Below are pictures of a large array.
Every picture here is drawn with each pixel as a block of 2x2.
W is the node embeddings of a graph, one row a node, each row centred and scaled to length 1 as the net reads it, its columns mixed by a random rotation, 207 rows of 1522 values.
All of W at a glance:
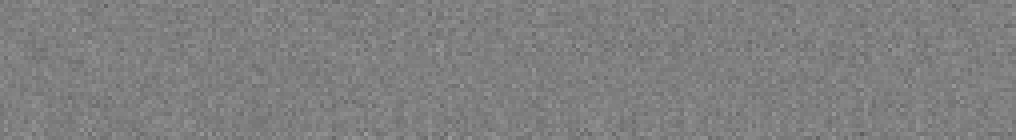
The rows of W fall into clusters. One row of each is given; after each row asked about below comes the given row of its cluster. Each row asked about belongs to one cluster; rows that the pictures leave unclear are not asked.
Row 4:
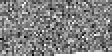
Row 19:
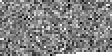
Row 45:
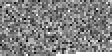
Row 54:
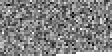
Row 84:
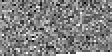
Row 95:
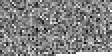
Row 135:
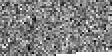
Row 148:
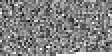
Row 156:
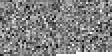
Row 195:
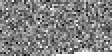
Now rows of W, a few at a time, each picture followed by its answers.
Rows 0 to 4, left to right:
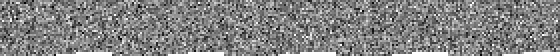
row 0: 135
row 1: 156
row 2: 4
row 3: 95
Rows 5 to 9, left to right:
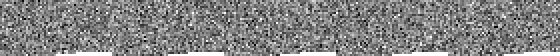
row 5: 45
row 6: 84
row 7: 148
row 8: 148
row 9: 4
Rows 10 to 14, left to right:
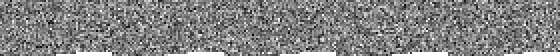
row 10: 156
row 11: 195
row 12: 95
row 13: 19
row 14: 195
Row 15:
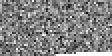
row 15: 19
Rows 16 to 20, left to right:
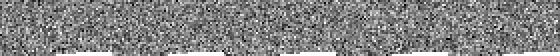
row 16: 45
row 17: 45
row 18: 54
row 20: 4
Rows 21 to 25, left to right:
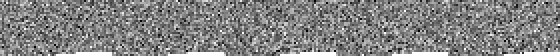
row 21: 4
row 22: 148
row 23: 45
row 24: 45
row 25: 19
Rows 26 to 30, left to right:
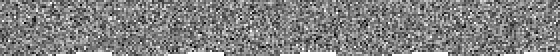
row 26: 135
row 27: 195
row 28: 156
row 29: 148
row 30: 195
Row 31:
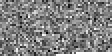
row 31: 19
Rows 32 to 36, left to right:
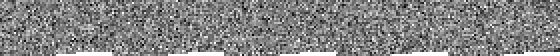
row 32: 156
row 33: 148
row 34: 95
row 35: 19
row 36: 84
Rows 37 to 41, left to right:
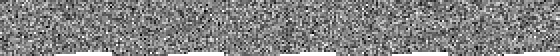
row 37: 4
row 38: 95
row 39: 195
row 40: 84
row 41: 135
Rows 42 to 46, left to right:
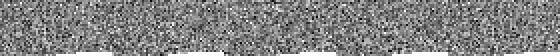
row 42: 148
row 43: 45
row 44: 195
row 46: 148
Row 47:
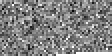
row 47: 135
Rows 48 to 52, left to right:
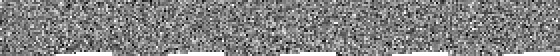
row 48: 19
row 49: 45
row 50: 45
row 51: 54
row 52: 4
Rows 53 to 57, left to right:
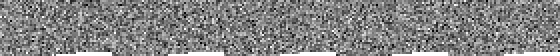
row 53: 84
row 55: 148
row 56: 156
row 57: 45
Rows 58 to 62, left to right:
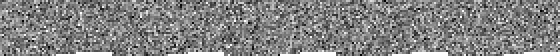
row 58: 84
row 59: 19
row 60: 135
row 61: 195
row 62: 95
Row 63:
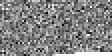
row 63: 195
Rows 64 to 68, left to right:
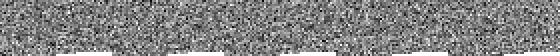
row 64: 54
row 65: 45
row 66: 45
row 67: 95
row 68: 95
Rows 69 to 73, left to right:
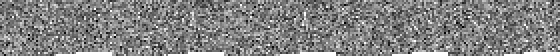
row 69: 95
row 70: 84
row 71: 84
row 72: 195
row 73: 195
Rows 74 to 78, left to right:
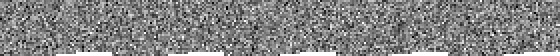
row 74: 156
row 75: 54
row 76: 135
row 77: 195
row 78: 19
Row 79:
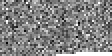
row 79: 195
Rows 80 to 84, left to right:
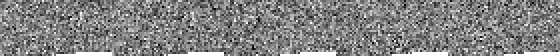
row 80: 84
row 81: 84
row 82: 135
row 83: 19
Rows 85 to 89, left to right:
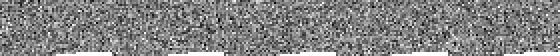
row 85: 45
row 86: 54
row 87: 195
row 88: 95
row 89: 95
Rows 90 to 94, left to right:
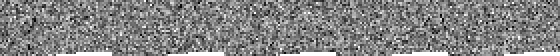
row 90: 135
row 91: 19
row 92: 84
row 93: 54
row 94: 54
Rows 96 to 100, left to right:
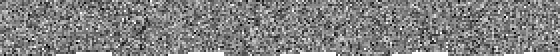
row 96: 84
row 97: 135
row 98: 45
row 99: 95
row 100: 148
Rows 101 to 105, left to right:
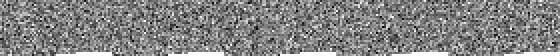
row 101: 4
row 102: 54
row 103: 135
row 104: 4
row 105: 148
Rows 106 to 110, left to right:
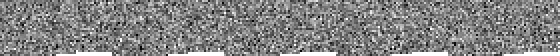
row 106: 156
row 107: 135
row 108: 148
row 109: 19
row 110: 95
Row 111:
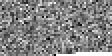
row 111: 135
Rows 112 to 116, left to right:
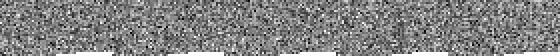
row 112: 54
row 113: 4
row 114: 95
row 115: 195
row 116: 148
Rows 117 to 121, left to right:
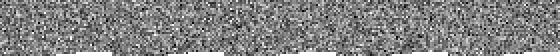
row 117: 54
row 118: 19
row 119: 195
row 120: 19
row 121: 95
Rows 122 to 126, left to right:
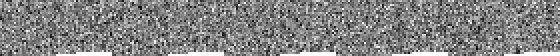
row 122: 156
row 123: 156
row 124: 148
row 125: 195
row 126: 135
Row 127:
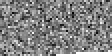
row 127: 54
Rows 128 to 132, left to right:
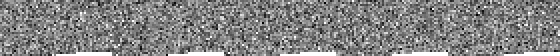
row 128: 84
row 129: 135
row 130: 54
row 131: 45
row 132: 84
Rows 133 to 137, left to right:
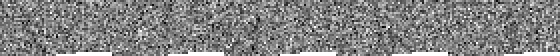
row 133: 148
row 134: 156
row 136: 4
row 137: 195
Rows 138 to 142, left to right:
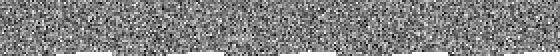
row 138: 54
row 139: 4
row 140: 95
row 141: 148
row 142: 54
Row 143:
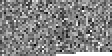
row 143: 195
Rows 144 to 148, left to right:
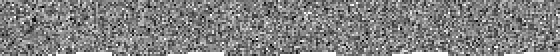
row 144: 135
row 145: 95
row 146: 84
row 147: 148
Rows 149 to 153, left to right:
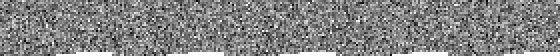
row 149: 156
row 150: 4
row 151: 4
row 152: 135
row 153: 45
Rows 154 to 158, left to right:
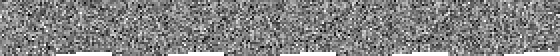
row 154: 84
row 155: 156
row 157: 156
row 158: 148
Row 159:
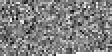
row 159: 135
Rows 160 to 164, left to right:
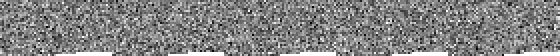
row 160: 4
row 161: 156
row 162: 95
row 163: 95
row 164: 135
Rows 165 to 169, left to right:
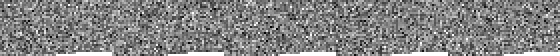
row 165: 148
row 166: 84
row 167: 4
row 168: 148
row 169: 95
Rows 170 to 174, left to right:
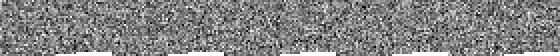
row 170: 19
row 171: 95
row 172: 156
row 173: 156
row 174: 84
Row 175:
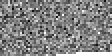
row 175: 148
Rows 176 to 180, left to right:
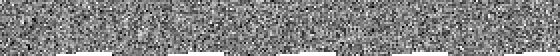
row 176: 135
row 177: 156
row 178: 195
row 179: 95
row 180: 195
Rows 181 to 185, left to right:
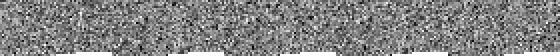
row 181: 84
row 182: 135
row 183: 135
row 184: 135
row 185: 156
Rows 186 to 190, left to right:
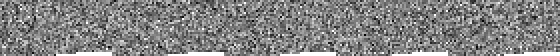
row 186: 135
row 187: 84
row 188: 148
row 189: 95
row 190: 135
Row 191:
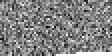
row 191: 4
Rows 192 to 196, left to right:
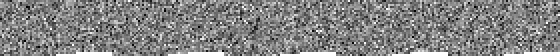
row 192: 156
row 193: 45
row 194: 135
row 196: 156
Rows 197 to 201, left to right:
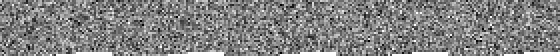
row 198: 148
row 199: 19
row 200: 84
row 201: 84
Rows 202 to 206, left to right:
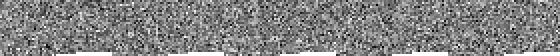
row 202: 84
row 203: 148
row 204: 95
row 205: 156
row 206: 148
